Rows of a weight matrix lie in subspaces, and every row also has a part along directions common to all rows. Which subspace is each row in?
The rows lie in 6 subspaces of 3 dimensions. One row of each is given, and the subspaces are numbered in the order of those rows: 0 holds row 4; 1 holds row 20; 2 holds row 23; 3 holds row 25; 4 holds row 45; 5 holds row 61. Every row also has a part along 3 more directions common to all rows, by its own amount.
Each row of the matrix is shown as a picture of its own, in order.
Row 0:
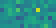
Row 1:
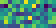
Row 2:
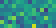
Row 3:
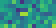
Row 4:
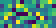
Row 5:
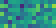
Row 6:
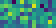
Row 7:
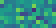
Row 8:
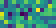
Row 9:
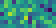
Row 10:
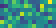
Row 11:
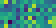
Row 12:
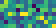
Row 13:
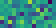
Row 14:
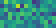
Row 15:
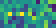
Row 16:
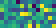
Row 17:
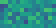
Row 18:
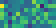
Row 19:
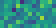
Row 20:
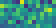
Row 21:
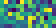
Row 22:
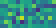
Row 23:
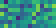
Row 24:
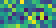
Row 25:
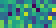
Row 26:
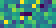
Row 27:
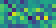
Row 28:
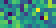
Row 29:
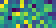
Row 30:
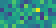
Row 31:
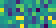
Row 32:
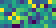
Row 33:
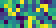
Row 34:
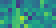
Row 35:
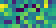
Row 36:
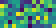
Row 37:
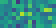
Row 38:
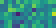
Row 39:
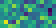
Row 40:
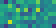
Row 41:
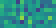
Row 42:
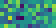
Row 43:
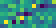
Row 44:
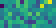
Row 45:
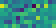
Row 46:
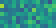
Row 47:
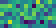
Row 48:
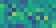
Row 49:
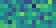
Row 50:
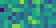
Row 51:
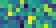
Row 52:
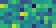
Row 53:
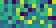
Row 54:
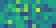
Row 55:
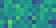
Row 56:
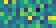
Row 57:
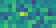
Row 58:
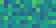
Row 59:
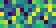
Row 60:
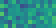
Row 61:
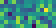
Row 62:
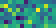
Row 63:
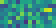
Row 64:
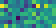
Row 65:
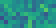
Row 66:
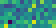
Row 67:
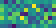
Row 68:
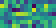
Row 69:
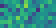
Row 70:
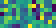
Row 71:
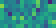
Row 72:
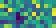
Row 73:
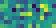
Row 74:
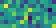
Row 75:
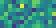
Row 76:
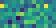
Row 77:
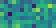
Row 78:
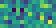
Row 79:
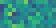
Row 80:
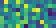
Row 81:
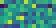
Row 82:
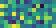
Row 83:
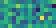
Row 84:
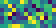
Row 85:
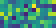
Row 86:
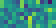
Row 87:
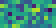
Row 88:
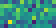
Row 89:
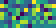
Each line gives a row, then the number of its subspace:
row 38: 2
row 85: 3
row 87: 1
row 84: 4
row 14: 2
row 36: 3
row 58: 1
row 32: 4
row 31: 3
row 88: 1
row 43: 0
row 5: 2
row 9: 5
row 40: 1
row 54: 1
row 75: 2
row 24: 4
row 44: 0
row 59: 5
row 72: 2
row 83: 0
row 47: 1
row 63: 4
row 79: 4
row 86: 3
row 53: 1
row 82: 0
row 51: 3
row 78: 0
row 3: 1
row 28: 5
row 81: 4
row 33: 3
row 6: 5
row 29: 2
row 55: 1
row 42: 2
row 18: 3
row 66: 1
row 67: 4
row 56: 1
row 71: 3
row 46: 5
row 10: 5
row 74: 5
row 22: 0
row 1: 1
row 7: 5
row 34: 2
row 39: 0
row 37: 4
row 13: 5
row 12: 5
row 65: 3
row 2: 5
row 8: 5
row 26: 0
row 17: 4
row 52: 1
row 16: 2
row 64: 2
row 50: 4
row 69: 3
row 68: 2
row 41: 0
